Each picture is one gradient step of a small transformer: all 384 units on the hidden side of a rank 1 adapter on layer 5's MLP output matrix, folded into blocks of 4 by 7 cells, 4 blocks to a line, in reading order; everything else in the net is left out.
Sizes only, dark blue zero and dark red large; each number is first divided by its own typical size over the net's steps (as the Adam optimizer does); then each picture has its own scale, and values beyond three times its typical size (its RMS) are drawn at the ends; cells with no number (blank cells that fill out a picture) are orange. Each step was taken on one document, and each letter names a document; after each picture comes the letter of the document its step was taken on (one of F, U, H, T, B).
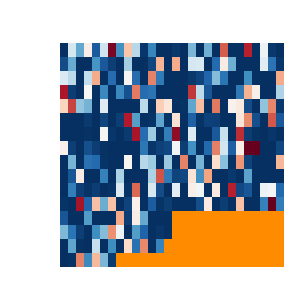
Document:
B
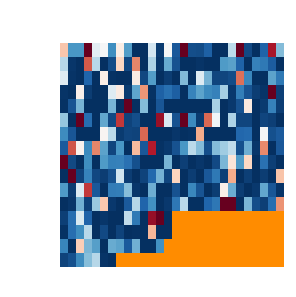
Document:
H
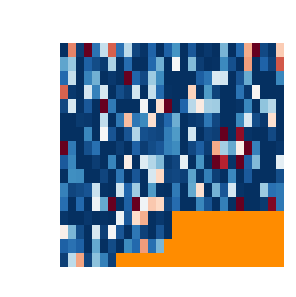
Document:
B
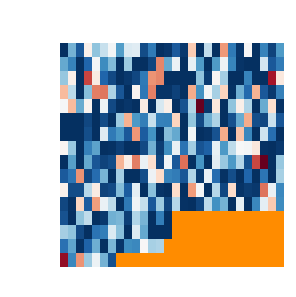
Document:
B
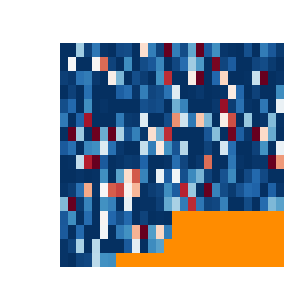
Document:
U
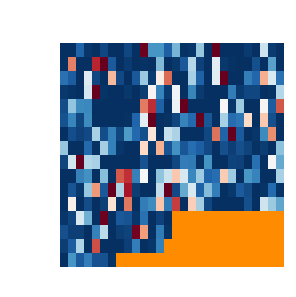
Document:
U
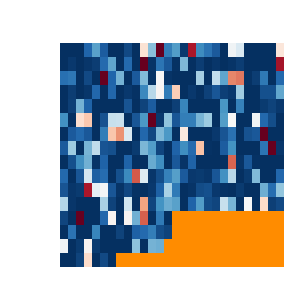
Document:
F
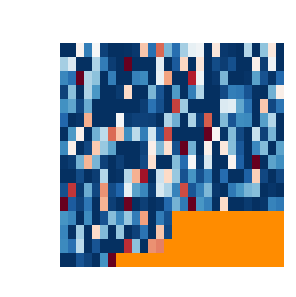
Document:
U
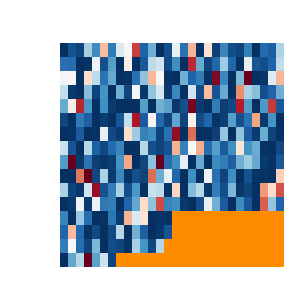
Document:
B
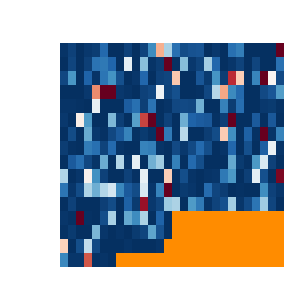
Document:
F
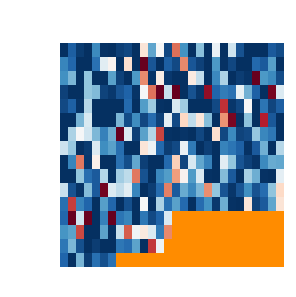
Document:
U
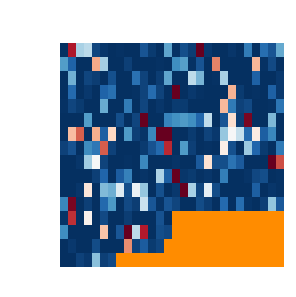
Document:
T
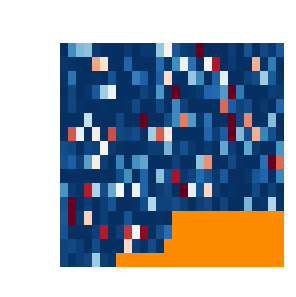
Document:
T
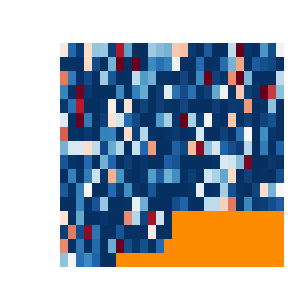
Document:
H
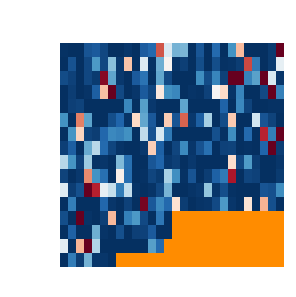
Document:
F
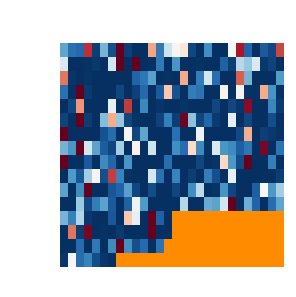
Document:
H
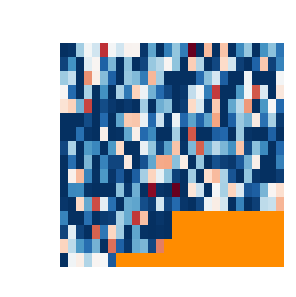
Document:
B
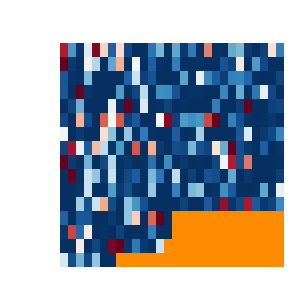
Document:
H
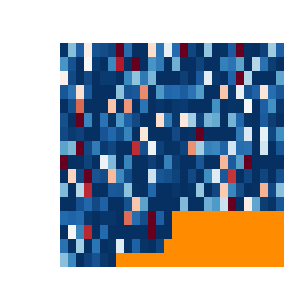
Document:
H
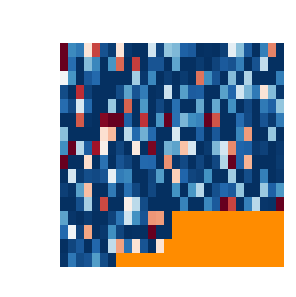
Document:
H
